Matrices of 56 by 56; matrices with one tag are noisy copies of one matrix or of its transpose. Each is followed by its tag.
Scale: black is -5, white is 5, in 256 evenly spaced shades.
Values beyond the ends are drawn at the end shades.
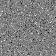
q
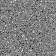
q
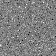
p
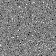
p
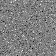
q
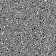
p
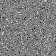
p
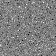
p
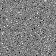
p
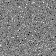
p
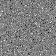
q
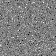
p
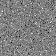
q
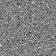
p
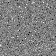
p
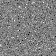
p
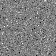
p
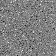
q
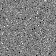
p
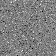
q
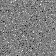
q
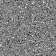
p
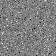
p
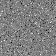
q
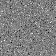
q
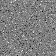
q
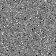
p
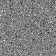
q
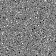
p
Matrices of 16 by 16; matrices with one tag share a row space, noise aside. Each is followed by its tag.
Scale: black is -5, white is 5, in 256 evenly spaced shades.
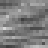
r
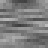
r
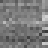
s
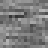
r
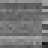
s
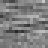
r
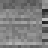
s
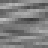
r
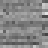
s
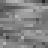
r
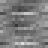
r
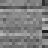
s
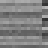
s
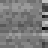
s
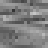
r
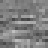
r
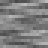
r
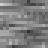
r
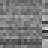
s
